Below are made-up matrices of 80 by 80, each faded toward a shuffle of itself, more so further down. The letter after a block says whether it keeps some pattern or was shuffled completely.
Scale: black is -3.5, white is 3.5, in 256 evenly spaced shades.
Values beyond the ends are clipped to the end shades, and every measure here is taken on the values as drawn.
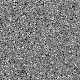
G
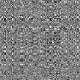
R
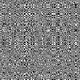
R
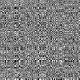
R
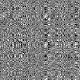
R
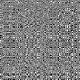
R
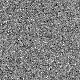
G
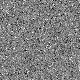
G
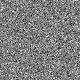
G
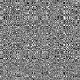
R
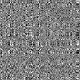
R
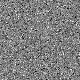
G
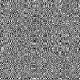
R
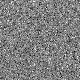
G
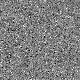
G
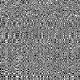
R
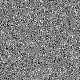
G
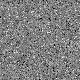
G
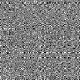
R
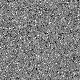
G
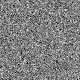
G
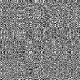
R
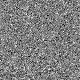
G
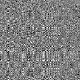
R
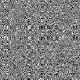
R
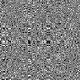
R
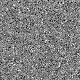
G
